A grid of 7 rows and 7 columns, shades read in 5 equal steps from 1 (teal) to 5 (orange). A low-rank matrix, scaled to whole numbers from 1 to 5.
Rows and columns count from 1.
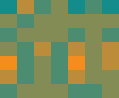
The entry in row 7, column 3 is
3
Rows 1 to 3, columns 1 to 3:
1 4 2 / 3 2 3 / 2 3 3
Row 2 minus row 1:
2 -2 1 0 2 1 2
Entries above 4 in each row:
0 0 0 0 2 0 0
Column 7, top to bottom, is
1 3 2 4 4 3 3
